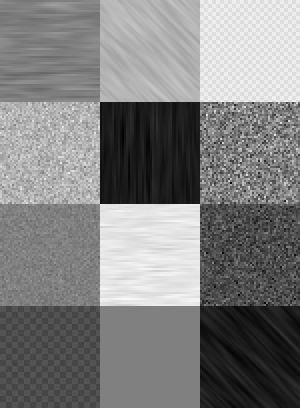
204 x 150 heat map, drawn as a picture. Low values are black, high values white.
It is made of 4 by 3 panels. Panel 1,1: middling, streaked across, faint in contrast. Panel 1,2: high, slanting down to the right, faint in contrast. Panel 1,3: very high, checkered, faint in contrast. Panel 2,1: high, fine-grained. Panel 2,2: very low, streaked downward, faint in contrast. Panel 2,3: middling, fine-grained, strong in contrast. Panel 3,1: middling, fine-grained, faint in contrast. Panel 3,2: very high, streaked across, faint in contrast. Panel 3,3: low, fine-grained. Panel 4,1: low, checkered, faint in contrast. Panel 4,2: middling, flat. Panel 4,3: very low, slanting down to the right, faint in contrast.
